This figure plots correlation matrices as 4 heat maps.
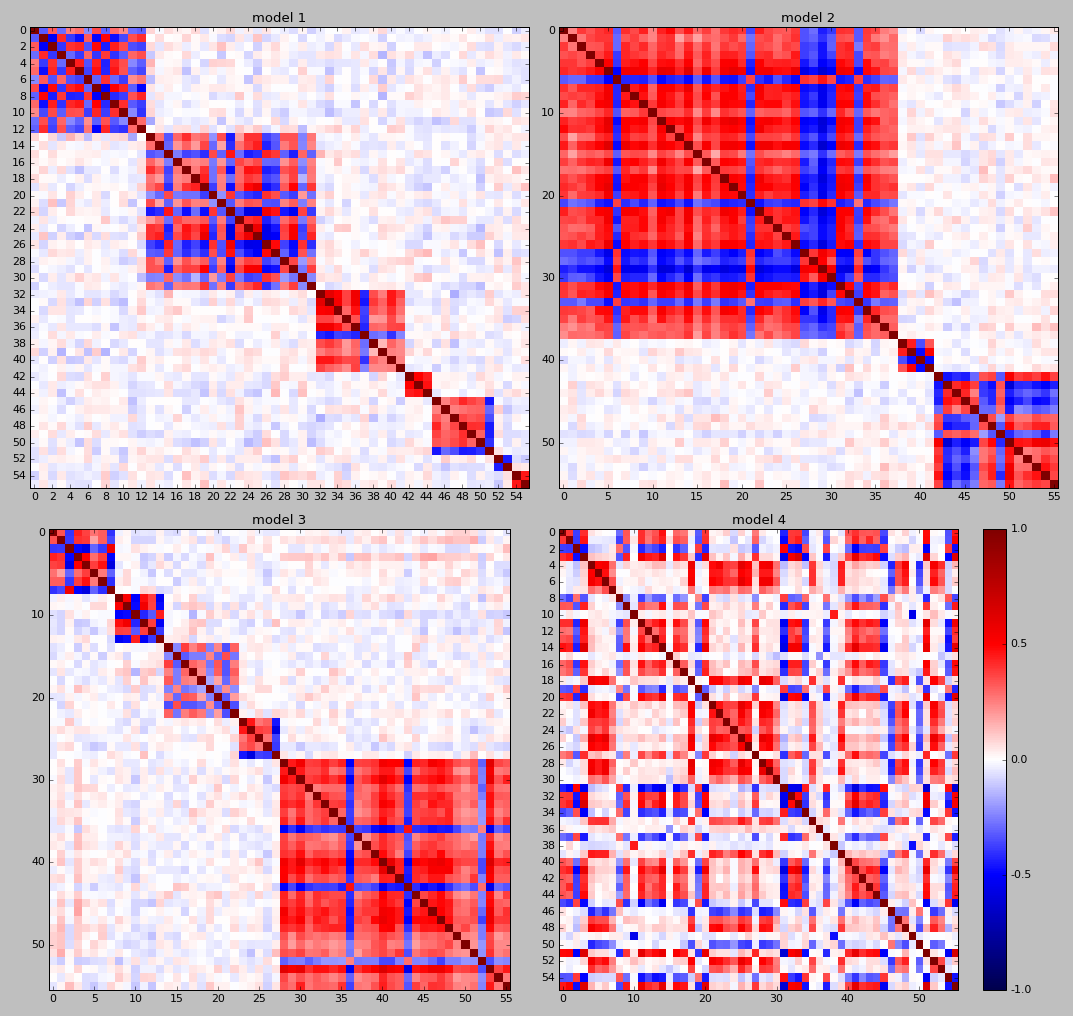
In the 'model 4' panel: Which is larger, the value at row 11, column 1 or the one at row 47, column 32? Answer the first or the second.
the first
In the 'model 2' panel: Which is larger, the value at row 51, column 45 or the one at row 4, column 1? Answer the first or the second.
the second
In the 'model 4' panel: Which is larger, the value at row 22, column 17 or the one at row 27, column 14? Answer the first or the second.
the second
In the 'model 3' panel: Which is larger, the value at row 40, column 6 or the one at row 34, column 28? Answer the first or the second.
the second
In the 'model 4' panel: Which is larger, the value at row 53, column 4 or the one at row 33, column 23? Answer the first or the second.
the first
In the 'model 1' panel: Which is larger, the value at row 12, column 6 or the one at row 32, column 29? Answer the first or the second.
the first
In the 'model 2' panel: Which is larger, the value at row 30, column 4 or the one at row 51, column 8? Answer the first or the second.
the second
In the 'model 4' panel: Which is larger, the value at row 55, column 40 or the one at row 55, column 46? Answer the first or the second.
the first
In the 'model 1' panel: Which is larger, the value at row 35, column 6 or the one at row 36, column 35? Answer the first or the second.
the second
